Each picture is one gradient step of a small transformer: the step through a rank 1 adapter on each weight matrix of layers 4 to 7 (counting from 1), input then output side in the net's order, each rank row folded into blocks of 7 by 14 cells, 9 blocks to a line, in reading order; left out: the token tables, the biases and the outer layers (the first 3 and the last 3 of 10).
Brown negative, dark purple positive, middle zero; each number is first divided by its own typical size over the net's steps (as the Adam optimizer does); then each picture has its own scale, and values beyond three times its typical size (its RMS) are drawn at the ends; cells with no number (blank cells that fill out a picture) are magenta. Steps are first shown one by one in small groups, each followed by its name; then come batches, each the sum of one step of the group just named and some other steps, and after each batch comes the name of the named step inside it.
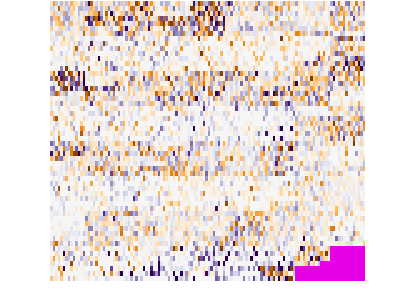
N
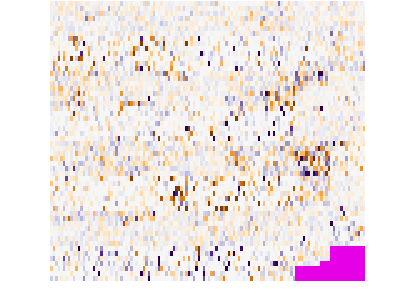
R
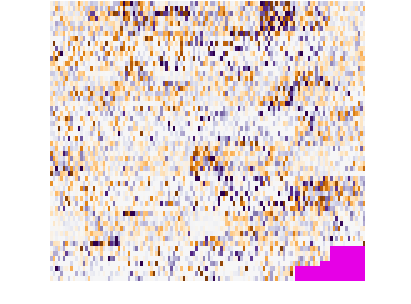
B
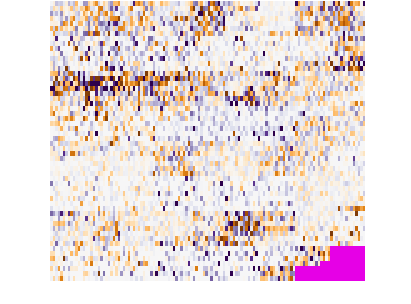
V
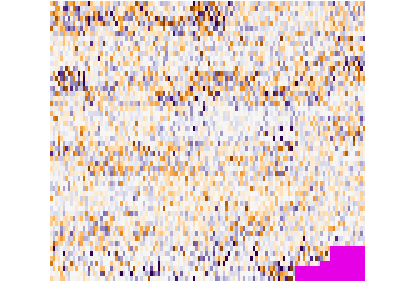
N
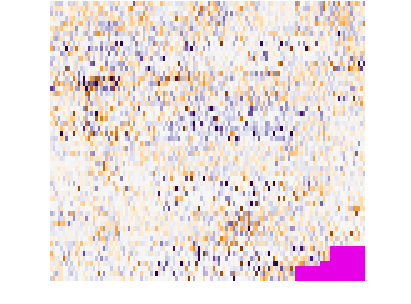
V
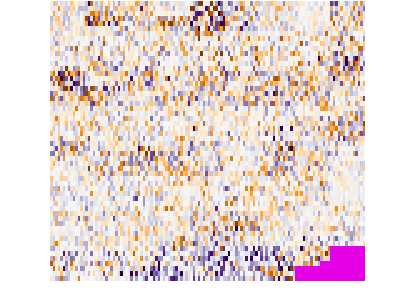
N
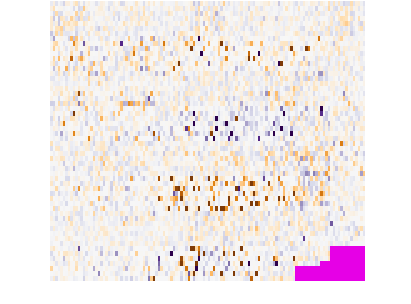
R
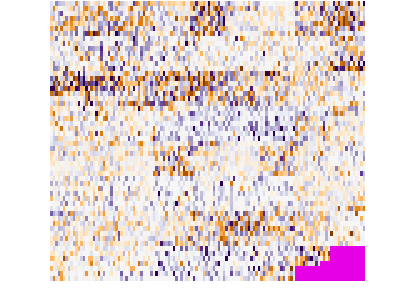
V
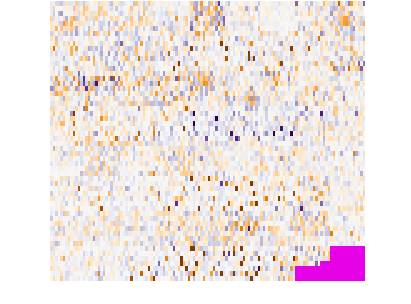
V
